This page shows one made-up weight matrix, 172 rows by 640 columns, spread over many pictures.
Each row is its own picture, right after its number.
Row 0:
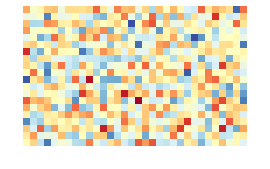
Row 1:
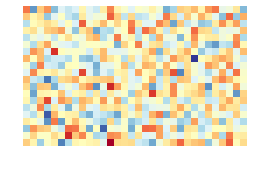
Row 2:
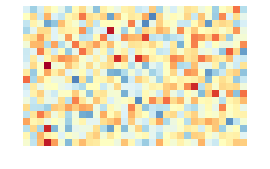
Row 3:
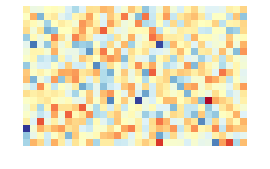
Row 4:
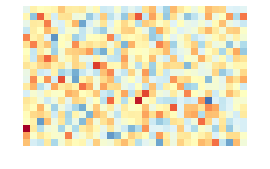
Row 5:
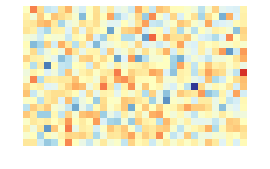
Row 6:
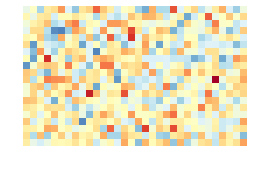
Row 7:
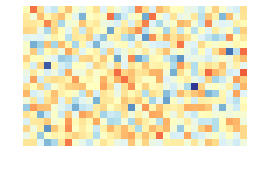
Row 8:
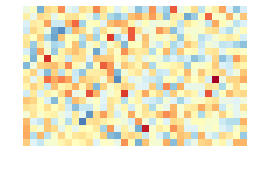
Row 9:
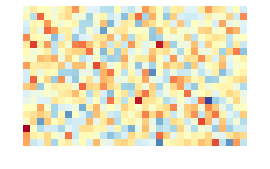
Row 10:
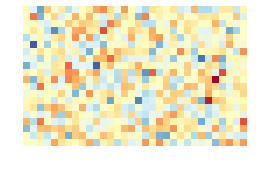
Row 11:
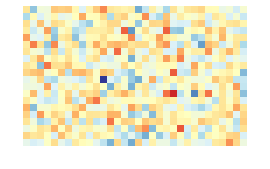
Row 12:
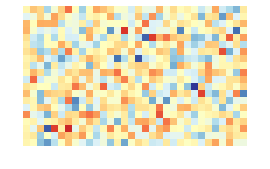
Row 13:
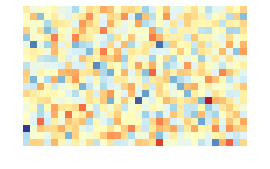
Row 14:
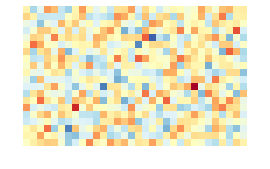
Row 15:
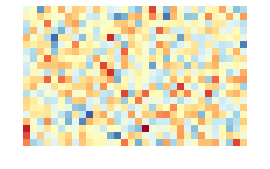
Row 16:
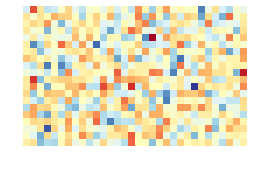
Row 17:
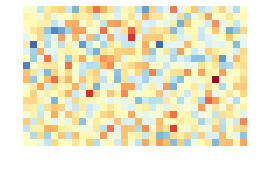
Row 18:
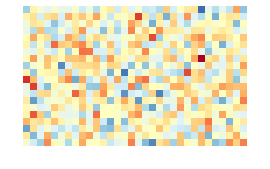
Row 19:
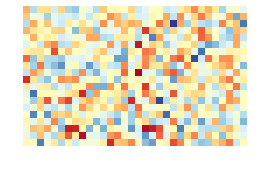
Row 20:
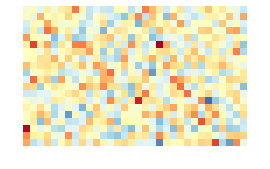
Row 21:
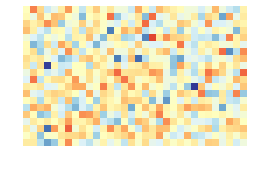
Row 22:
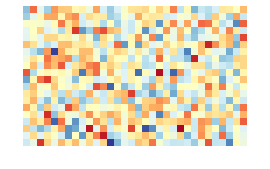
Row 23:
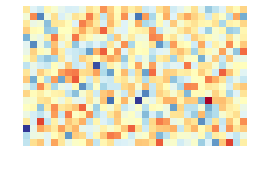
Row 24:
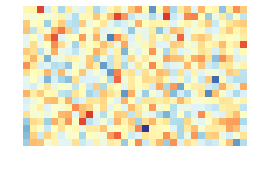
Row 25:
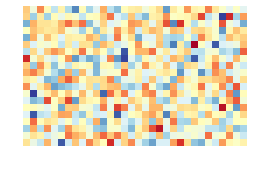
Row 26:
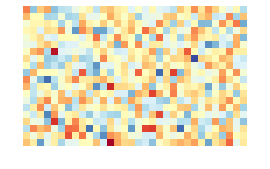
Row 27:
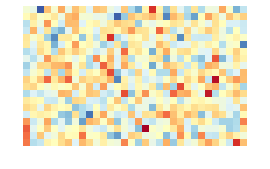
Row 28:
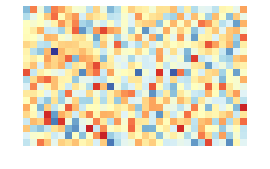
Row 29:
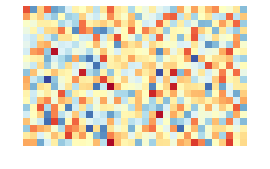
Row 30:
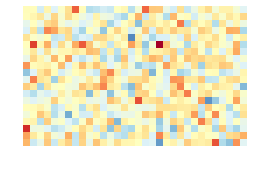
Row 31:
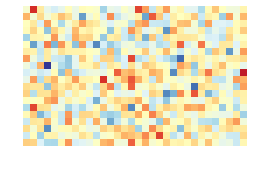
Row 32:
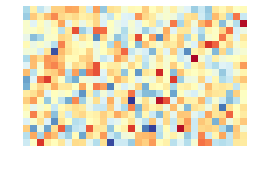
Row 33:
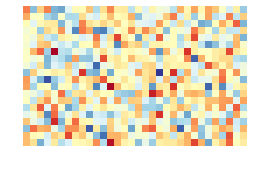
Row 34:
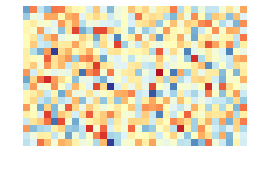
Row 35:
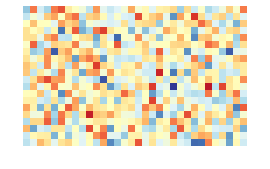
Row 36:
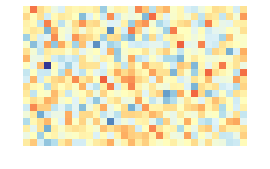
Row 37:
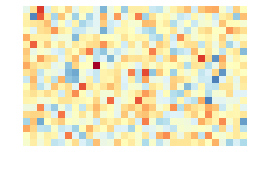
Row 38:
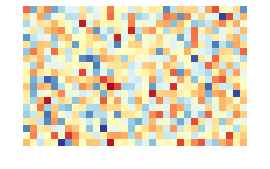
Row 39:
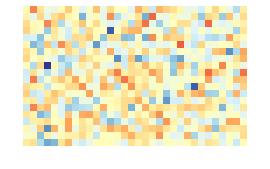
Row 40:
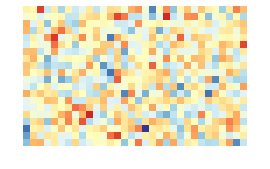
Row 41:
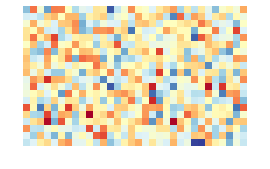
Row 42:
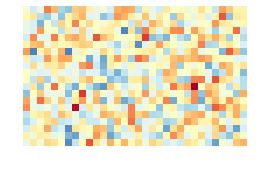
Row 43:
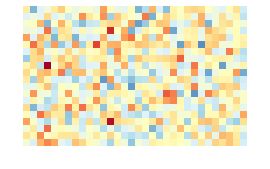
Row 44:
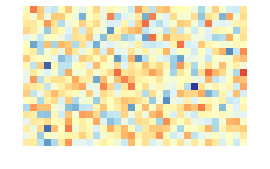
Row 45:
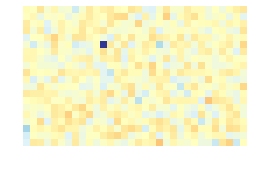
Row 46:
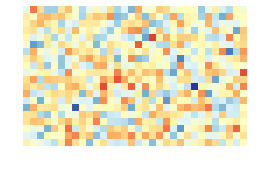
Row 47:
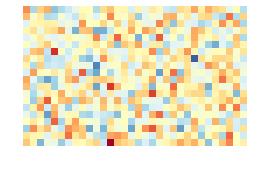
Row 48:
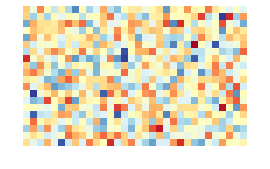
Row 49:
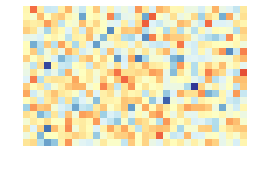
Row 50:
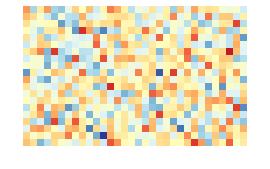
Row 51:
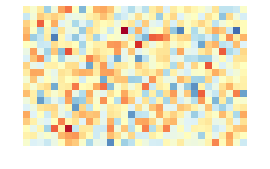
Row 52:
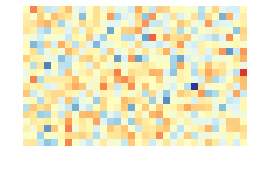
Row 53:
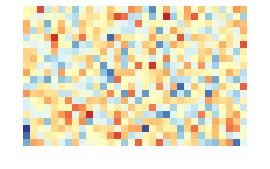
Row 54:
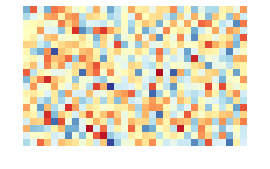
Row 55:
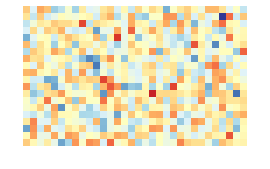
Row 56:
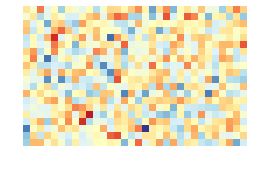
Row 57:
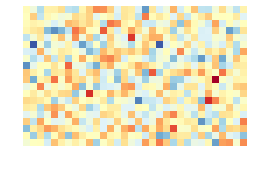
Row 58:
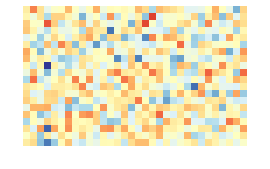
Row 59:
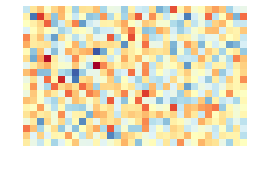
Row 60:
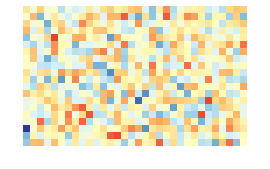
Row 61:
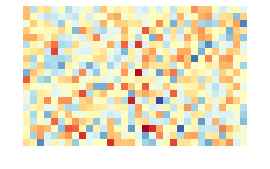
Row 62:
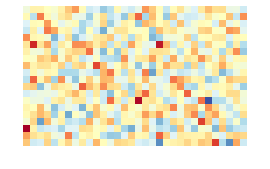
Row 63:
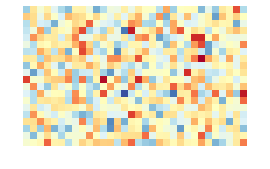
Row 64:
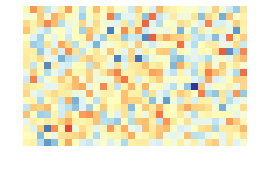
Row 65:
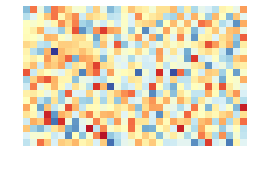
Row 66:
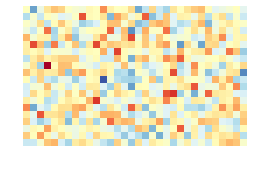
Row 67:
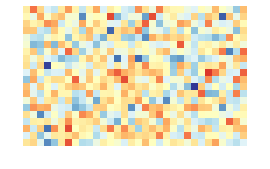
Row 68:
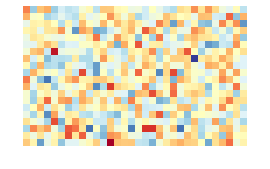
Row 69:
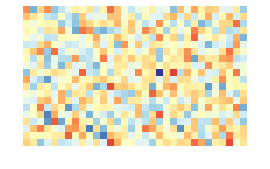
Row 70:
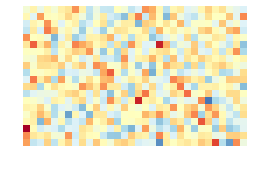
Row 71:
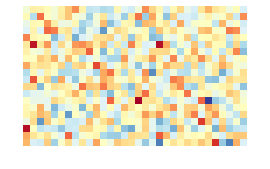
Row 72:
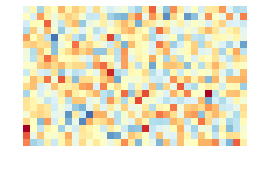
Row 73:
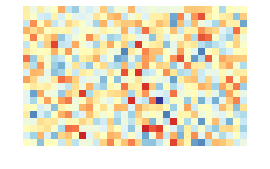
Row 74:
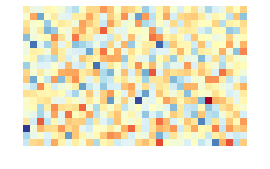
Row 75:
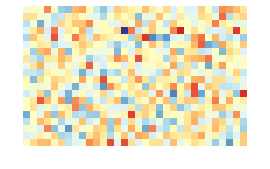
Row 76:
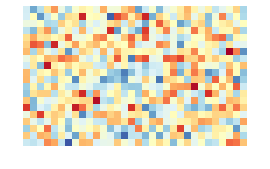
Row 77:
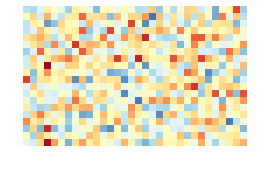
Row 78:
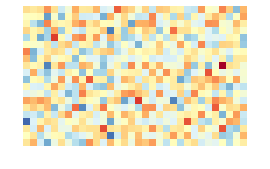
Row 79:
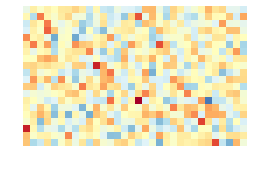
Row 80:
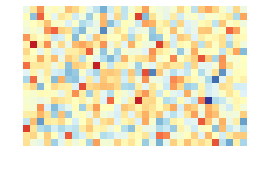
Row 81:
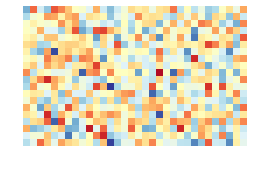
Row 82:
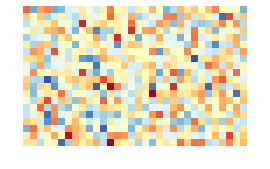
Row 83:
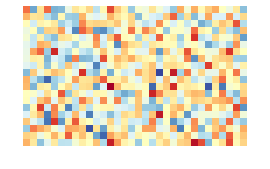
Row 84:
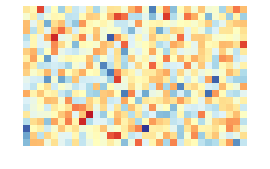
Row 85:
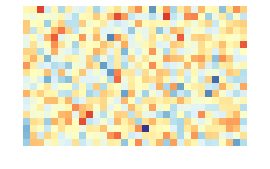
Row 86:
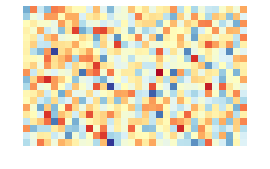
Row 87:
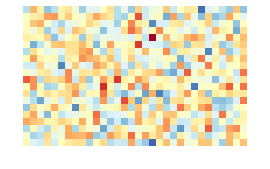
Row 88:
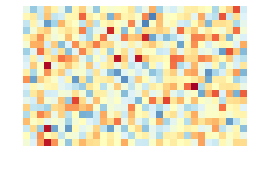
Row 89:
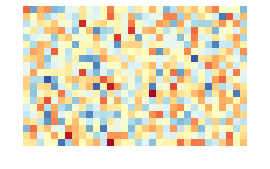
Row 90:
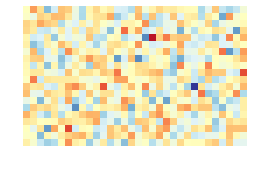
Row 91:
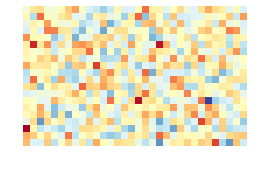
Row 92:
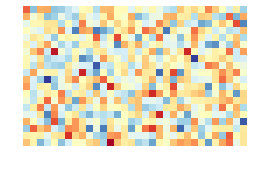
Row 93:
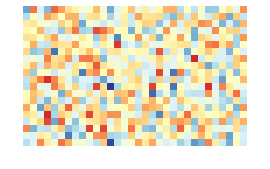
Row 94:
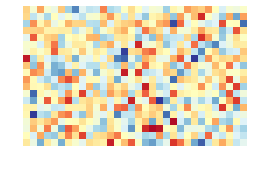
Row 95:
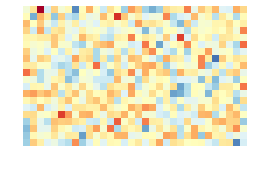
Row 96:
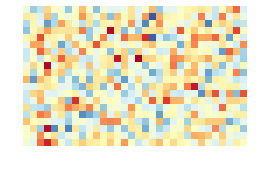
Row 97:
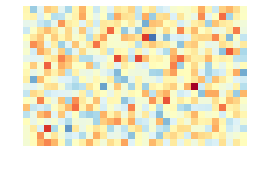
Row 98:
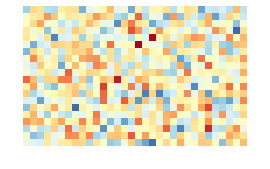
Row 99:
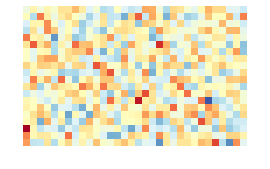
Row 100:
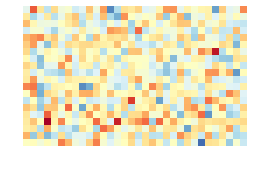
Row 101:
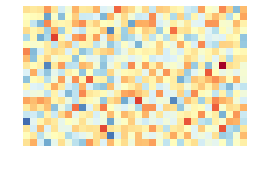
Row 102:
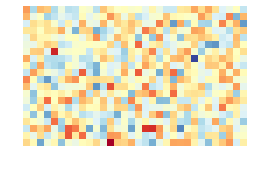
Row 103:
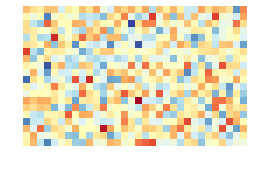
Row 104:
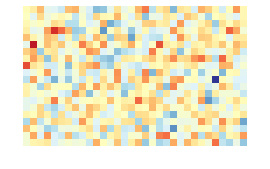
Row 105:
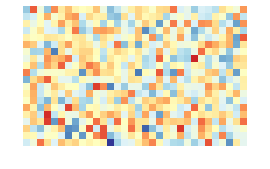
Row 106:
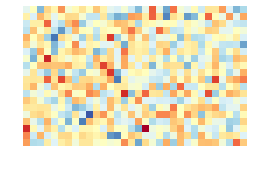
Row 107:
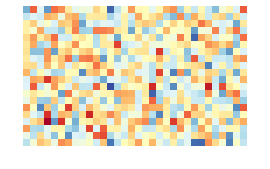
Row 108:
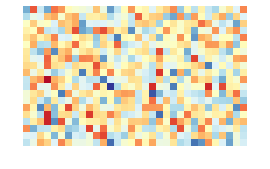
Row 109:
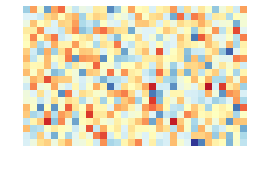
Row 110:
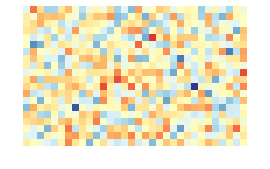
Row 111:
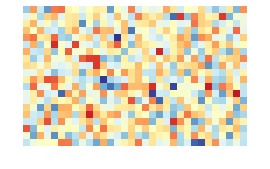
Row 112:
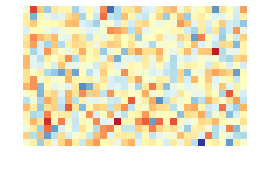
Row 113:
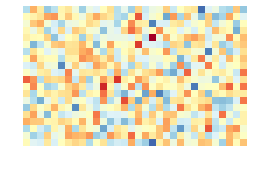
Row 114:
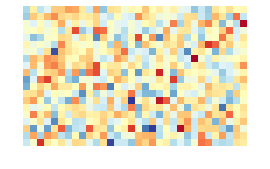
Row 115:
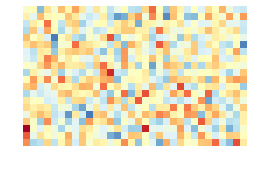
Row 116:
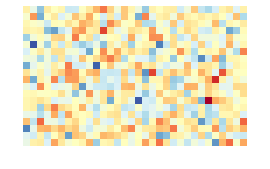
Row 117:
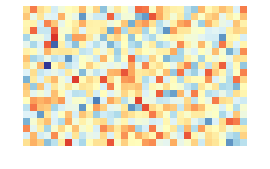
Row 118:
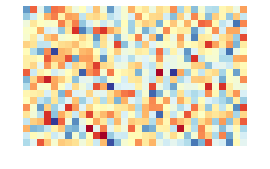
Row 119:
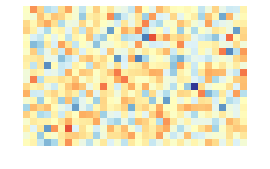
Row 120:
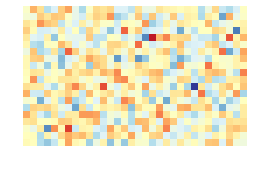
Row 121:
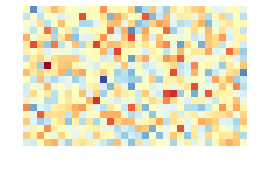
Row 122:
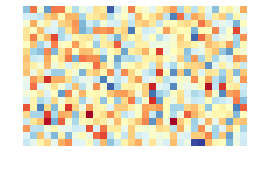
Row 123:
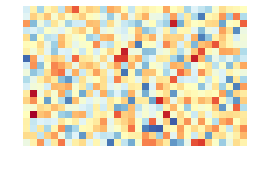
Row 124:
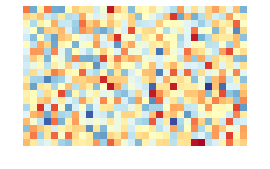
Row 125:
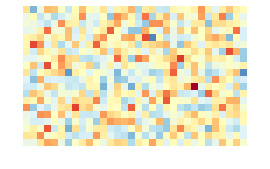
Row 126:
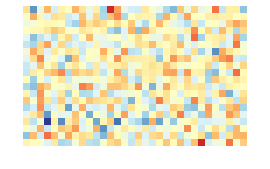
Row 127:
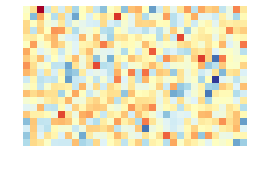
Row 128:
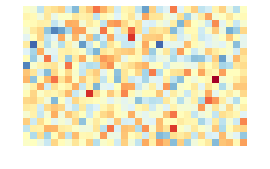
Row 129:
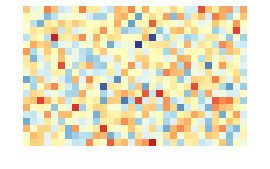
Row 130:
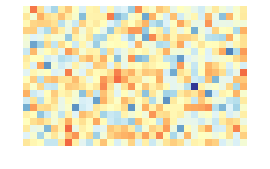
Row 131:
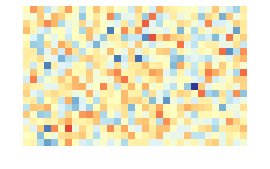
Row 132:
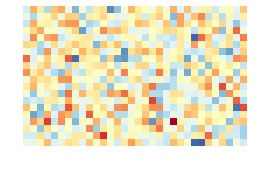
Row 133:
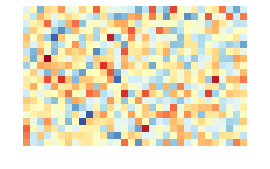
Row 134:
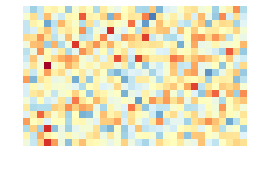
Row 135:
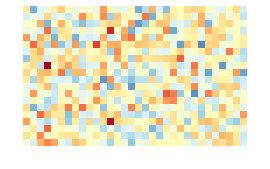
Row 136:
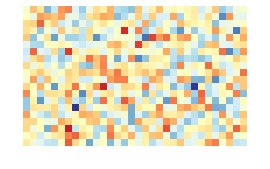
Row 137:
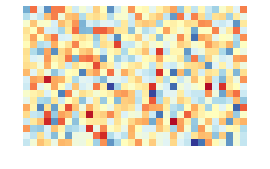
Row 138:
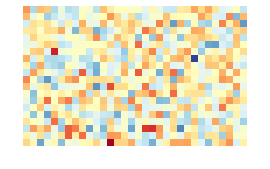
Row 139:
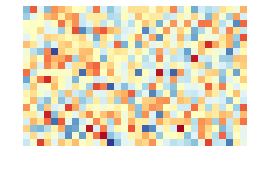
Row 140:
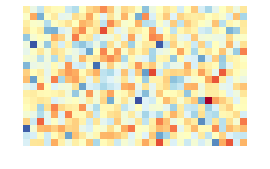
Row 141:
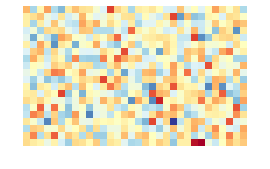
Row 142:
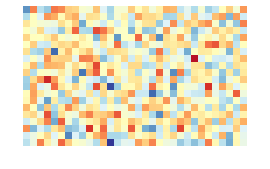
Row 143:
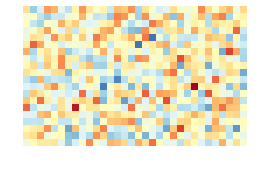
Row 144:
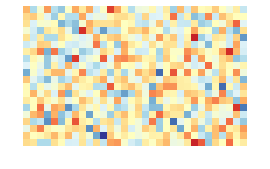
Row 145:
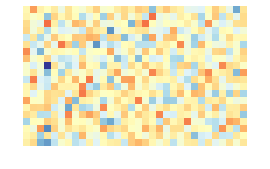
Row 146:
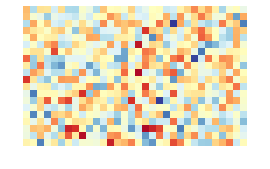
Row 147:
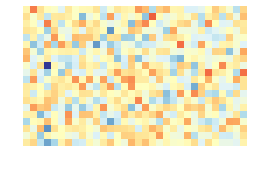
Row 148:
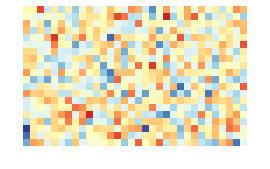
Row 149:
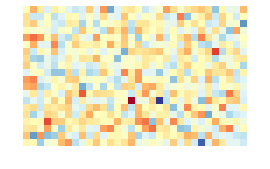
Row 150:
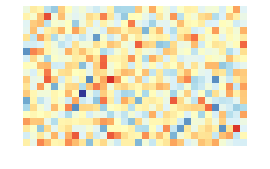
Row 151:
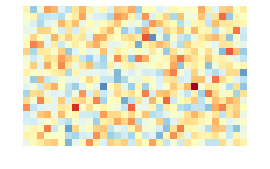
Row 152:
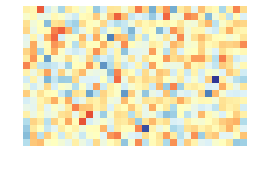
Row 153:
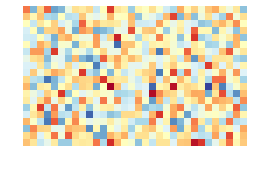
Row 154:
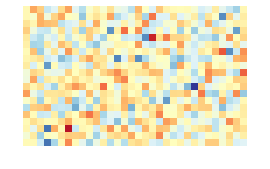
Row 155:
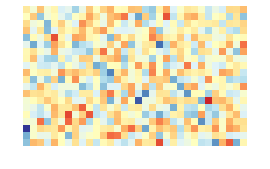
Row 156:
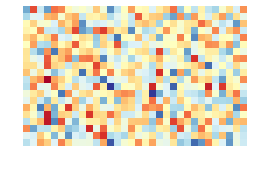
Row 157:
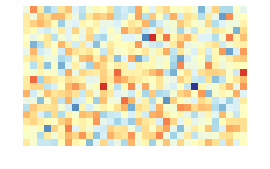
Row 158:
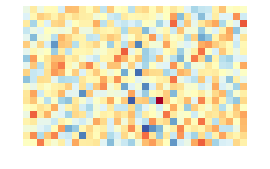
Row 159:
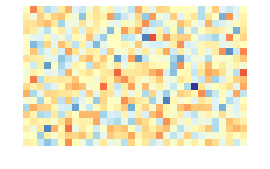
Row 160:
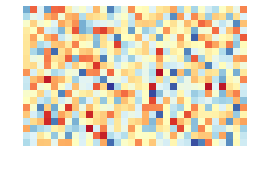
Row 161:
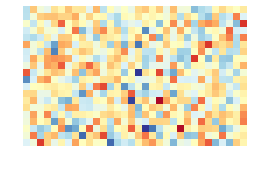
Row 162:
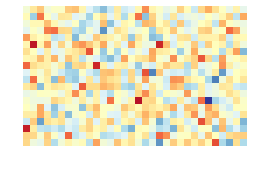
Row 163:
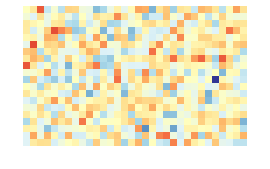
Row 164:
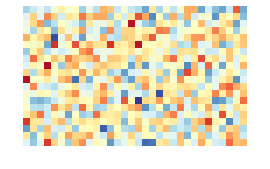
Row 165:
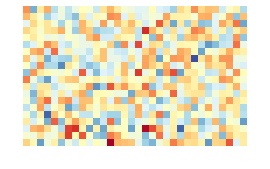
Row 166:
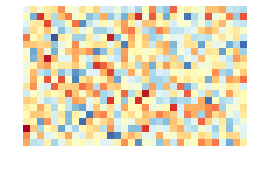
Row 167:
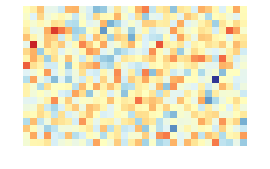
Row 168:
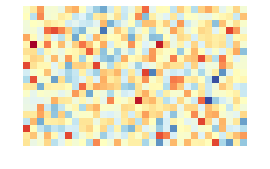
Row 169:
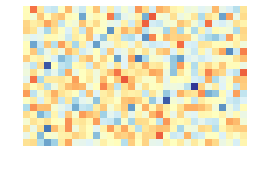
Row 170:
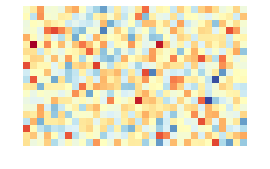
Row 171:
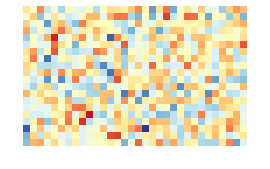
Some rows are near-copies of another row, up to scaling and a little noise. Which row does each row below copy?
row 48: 25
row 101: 78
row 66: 121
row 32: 114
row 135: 43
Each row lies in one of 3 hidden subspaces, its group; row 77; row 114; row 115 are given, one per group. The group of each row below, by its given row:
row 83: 114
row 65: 114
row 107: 114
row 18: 77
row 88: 77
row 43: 77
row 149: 114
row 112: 114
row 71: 115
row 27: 115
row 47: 114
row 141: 114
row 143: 77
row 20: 115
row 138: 114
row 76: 77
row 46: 77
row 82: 114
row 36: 77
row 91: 115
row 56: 115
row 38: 114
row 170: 115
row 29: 114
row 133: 115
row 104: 115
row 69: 114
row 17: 115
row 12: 77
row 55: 114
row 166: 115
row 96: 77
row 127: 115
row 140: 115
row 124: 114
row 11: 77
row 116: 115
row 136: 77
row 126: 114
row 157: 77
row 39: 77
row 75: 77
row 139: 114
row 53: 115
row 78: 77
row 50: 114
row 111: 114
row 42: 77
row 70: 115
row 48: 114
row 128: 115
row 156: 114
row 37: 115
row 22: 114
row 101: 77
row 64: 77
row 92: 114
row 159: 77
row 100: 114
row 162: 115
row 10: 115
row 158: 114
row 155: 115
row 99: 115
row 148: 115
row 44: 77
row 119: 77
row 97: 77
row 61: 114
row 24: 115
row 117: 77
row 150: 77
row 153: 114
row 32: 114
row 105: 114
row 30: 115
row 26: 114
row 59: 115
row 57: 115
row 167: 115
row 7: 77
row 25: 114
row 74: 115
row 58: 77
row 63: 77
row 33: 114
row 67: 77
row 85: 115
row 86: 114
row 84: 115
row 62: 115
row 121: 77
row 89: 114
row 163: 115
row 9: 115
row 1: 114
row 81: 114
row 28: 114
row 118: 114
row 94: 114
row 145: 77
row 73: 114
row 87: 77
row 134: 77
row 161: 114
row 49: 77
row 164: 77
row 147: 77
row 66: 77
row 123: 114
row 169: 77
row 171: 115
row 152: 115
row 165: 114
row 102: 114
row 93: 114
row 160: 114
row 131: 77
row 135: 77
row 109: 114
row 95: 115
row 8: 115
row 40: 115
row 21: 77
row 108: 114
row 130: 77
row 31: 77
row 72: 115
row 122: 114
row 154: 77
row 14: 77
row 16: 77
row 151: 77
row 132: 114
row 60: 115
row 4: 115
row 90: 77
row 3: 115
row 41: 114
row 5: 77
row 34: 114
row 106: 115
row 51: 77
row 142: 114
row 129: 77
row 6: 115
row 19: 114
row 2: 77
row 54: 114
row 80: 115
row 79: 115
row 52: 77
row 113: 77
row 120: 77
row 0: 77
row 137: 114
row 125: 77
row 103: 77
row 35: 114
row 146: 114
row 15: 115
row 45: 115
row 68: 114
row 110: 77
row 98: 77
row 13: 115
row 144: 114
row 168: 115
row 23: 115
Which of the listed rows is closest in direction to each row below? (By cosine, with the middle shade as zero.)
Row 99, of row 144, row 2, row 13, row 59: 59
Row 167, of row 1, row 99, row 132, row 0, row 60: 99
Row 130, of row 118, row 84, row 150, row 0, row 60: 150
